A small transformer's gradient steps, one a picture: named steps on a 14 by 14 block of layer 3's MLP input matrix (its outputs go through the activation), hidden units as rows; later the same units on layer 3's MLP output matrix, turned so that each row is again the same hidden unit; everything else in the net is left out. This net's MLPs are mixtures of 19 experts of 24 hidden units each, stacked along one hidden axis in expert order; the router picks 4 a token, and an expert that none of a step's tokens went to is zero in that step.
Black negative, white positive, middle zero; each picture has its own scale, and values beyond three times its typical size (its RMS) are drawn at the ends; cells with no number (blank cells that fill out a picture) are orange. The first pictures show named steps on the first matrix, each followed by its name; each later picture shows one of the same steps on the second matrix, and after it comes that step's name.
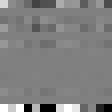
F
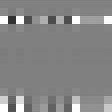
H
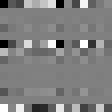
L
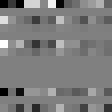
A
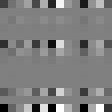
L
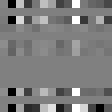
A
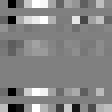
A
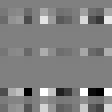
H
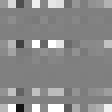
L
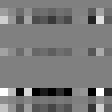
H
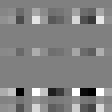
H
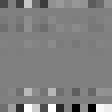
F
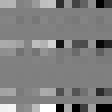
L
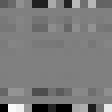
F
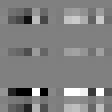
H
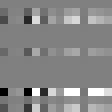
H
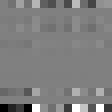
F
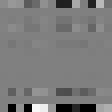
F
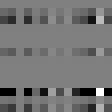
H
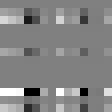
H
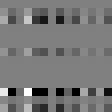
H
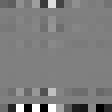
F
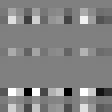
H
